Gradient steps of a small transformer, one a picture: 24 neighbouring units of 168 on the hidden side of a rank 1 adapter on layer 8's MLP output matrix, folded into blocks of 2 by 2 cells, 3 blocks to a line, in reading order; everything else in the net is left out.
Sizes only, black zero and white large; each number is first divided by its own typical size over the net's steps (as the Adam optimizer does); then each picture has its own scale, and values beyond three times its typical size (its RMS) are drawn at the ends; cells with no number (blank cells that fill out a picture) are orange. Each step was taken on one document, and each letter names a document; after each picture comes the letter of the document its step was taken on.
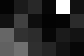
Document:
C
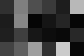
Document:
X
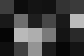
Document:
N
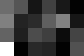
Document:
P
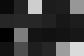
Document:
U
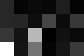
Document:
C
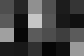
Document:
P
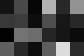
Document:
X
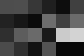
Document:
N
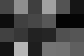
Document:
U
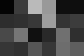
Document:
U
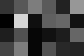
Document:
X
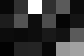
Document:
U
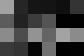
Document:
N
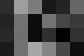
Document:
X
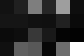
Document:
U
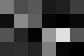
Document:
N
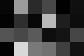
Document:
X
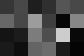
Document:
N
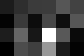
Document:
N
